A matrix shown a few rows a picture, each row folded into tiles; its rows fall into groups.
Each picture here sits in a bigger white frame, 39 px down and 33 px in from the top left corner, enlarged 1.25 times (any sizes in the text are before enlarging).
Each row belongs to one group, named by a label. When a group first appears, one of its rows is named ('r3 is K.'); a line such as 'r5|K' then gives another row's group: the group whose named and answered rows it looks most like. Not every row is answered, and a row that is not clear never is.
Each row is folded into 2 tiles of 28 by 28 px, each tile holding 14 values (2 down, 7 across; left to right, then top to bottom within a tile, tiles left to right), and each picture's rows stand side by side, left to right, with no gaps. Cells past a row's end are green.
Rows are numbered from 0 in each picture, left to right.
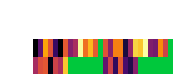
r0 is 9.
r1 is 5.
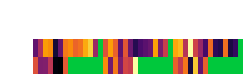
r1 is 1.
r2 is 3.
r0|5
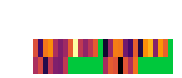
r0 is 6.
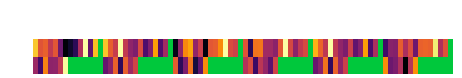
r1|3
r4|3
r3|6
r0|1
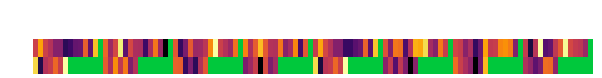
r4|1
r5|5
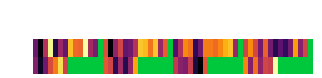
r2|5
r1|6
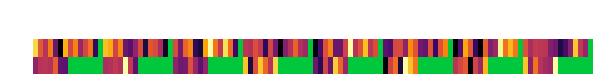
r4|9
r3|1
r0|5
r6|9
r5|9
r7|1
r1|3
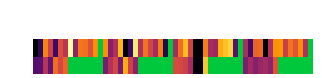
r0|9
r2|5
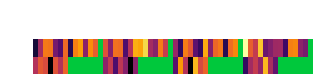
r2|9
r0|9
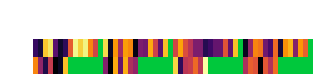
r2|1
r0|6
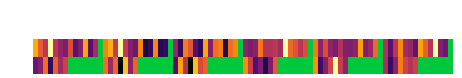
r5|6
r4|1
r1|3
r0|3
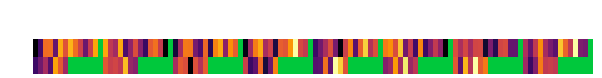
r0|9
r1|3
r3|6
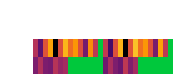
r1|5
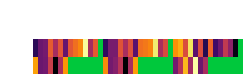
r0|6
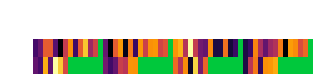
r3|9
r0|9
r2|3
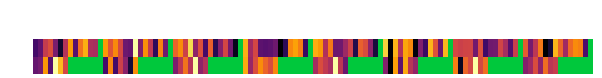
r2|3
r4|3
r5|1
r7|5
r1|5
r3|1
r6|1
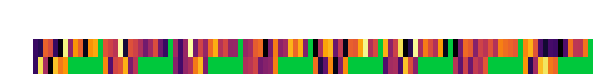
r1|3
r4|6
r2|6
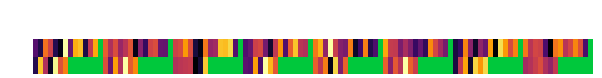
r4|3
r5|1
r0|9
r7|5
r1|1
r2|5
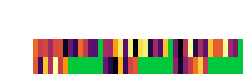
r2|6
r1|6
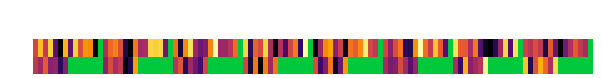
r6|1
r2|6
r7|1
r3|1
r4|6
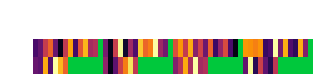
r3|5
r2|3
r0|9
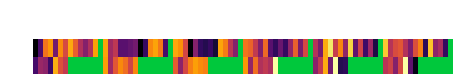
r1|1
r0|9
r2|1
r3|1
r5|3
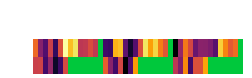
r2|9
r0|5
